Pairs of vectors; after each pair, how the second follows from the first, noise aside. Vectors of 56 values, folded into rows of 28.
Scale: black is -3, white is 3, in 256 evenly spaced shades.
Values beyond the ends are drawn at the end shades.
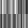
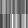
reversed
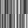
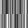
wrapped around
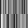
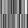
reversed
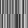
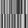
wrapped around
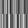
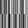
negated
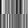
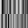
negated
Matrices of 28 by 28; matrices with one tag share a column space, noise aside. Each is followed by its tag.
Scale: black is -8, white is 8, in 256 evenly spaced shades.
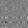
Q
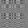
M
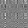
M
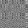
M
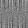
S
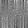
S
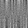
S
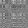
M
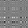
Q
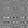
Q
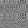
M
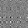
Q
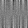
S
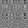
M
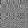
M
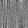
S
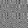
M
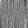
S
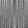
S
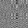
M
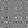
Q
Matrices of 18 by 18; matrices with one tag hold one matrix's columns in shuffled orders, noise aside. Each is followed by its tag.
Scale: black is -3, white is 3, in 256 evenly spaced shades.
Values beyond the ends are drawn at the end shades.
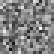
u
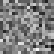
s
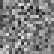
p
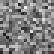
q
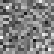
p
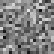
q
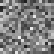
s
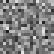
u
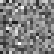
u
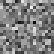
u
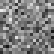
q
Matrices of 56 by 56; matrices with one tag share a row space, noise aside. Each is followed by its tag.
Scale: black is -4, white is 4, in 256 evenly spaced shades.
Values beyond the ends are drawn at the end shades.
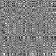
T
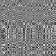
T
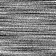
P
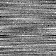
P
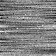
P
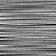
P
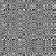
T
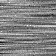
P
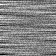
P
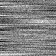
P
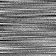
P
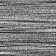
P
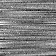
P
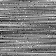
P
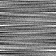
P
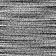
P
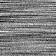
P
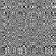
T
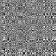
T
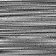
P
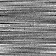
P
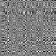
T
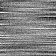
P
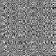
T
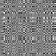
T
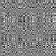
T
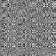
T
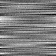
P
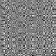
T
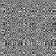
T
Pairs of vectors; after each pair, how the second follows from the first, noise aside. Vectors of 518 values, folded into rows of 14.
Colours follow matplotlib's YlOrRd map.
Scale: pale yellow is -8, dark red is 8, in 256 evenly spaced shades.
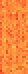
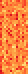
scaled up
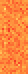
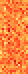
scaled up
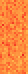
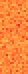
shuffled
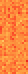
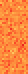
shuffled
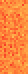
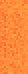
shrunk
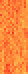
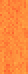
shrunk
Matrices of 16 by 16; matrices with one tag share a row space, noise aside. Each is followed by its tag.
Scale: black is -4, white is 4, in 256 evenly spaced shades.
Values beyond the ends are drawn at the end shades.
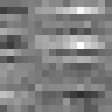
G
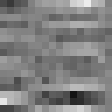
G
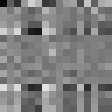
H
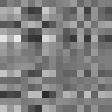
H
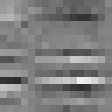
G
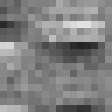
G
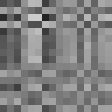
H
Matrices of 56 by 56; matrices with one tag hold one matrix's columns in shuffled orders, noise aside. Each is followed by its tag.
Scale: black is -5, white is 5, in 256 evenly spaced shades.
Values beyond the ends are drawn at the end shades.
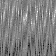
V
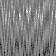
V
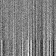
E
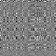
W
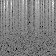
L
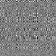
W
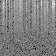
L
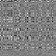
W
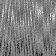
V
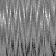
V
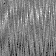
V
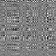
W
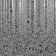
L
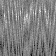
V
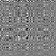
W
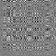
W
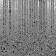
L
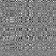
W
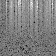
L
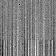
E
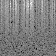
L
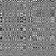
W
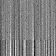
E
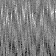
V
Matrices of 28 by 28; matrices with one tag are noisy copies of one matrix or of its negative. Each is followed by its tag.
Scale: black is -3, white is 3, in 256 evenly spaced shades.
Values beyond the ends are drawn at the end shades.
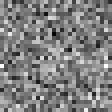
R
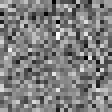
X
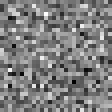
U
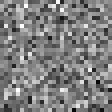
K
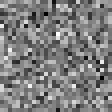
X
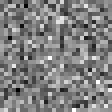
K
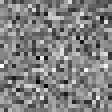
R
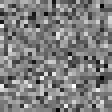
X
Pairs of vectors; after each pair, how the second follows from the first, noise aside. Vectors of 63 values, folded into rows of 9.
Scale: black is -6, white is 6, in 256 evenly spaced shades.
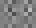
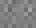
shrunk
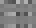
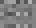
negated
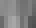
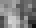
scaled up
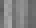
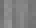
shrunk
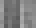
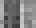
scaled up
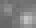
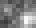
scaled up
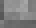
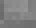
shrunk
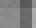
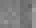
shrunk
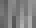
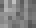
reversed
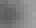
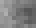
reversed
